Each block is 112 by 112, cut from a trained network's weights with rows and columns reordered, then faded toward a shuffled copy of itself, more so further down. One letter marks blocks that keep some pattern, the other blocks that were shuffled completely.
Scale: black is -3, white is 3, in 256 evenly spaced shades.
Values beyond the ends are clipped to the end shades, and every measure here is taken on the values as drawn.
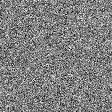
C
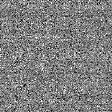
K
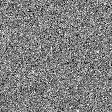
C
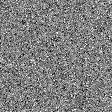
C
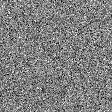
C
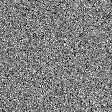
C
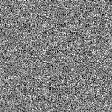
K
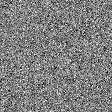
C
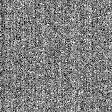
K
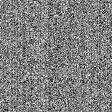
K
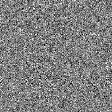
K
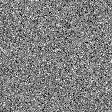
C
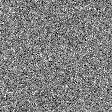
C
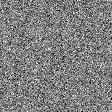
C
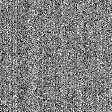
K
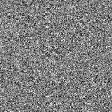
K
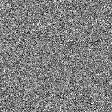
K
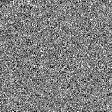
K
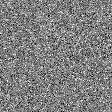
C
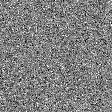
C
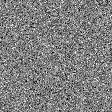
C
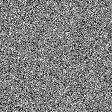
C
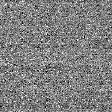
K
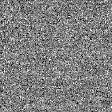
K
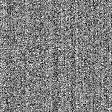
K
